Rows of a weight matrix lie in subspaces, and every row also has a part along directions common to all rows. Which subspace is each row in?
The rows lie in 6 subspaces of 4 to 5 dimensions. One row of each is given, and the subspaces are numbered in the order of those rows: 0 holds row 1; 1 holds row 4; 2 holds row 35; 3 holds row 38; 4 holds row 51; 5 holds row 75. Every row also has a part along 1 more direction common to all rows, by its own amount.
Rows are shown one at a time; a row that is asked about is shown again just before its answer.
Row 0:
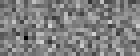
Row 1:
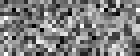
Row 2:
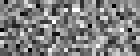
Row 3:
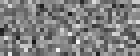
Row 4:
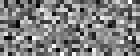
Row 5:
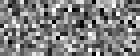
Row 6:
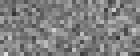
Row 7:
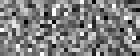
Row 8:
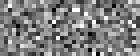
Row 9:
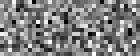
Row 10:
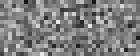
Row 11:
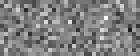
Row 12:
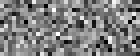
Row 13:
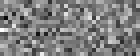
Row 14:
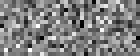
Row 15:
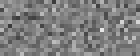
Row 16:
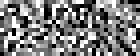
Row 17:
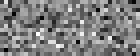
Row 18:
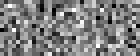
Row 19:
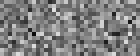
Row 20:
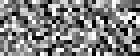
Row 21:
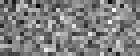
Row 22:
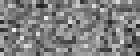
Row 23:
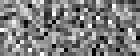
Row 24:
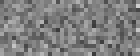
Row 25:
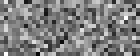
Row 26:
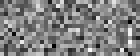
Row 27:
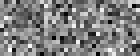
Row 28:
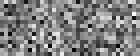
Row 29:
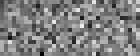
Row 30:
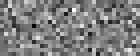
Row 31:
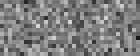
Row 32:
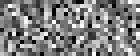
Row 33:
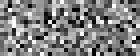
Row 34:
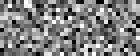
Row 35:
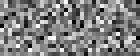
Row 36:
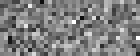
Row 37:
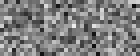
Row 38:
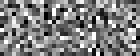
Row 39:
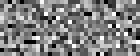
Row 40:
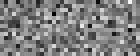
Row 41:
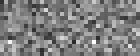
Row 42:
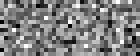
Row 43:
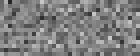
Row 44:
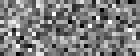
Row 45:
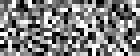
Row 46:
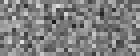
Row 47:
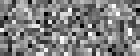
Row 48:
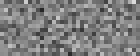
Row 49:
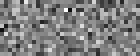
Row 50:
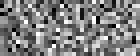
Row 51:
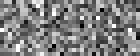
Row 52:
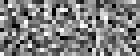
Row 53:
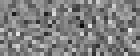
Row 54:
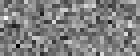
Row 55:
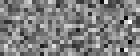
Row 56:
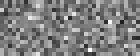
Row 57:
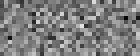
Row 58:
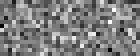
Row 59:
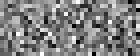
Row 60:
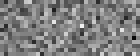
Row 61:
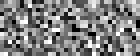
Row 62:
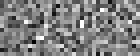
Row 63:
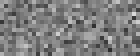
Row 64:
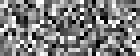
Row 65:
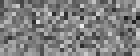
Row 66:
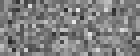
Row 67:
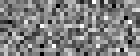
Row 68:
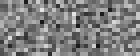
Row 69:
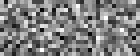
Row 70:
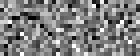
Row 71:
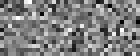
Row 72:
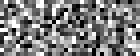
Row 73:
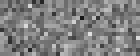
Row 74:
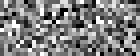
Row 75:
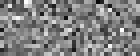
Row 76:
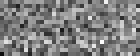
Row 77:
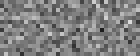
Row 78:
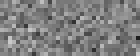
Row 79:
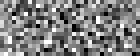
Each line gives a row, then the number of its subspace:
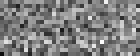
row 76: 3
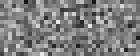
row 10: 2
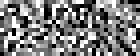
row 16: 3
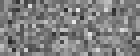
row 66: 4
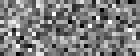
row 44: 1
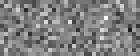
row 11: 2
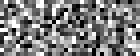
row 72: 1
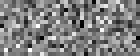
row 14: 2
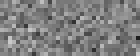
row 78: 4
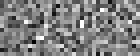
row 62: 2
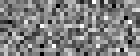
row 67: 5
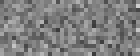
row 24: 3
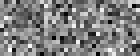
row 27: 0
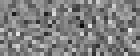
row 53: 0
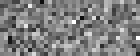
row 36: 4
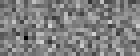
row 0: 0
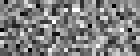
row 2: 3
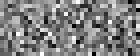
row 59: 3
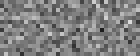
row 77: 5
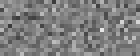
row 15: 5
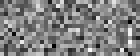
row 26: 5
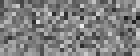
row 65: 3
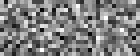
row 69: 3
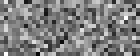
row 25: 5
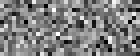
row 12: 1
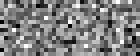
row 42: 1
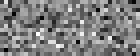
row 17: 2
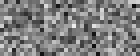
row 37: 0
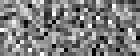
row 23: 4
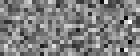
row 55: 5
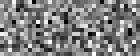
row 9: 0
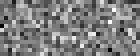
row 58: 0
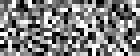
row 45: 0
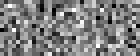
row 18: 1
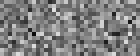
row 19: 1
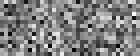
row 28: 1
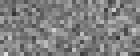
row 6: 0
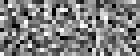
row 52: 3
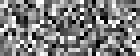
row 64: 4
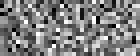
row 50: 0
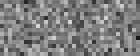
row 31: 2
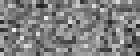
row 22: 1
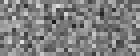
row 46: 0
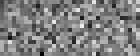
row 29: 3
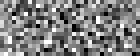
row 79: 0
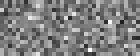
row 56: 5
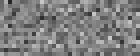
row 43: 2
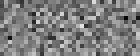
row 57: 3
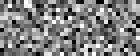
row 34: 5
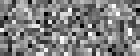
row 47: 0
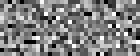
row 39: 2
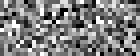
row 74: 2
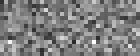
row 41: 3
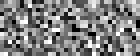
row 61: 0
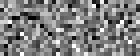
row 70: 5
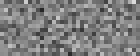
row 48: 2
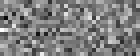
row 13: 4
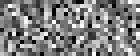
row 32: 3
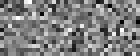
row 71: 5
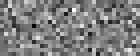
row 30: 4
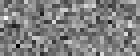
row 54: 2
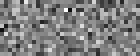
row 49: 4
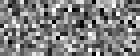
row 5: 4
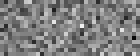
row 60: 5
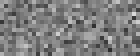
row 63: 1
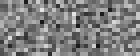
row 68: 2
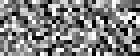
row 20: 1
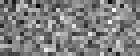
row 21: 0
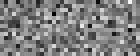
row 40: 1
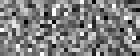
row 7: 5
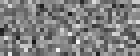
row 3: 1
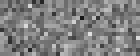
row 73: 4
